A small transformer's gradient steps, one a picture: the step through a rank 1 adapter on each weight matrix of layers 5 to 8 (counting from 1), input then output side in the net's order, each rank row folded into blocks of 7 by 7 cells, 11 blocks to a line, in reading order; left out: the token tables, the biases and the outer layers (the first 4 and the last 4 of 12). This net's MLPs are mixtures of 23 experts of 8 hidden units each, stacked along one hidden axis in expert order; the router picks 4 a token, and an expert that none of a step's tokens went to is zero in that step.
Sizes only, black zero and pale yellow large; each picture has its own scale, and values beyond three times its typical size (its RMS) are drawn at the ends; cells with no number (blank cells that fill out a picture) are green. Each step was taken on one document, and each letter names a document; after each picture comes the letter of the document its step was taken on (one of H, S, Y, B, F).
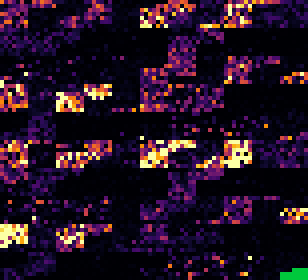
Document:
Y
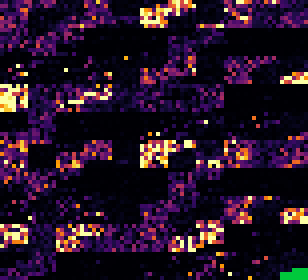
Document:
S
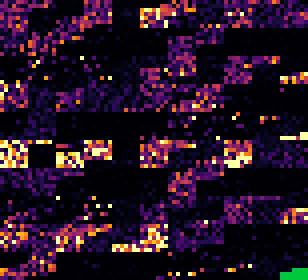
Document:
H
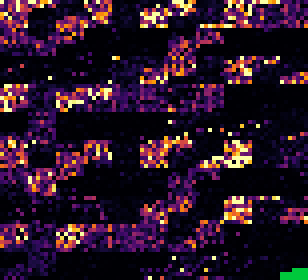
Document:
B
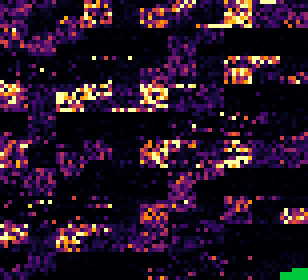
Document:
Y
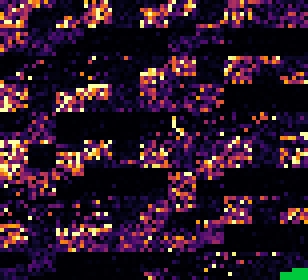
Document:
S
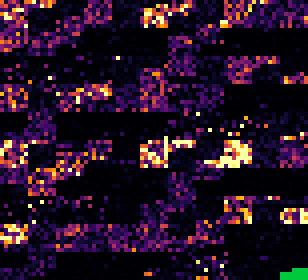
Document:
B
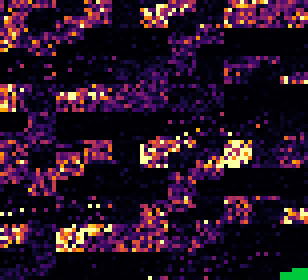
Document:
B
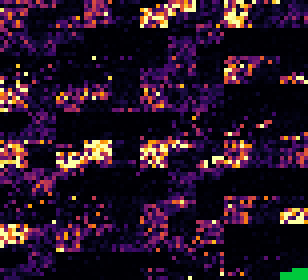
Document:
Y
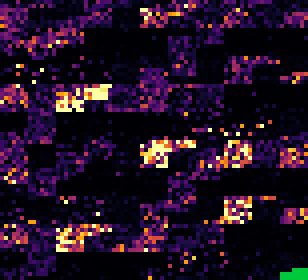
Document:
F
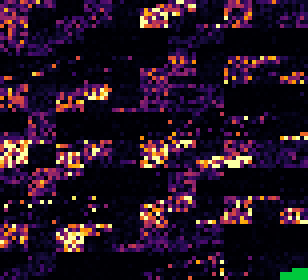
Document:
Y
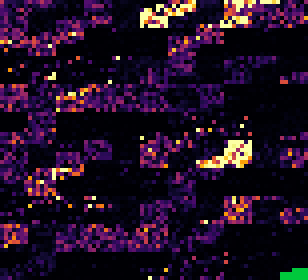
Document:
B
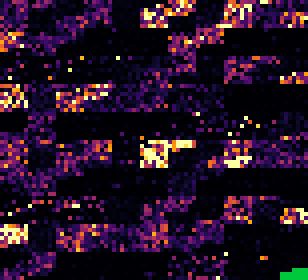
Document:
B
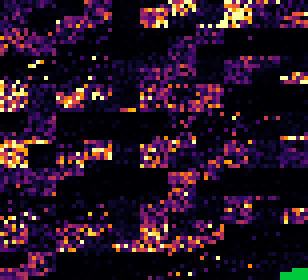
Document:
H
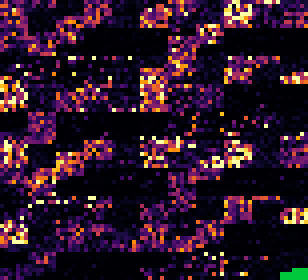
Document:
Y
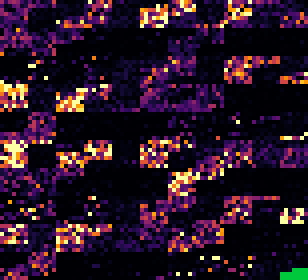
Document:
H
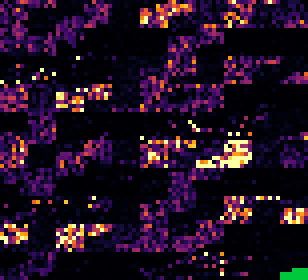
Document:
Y
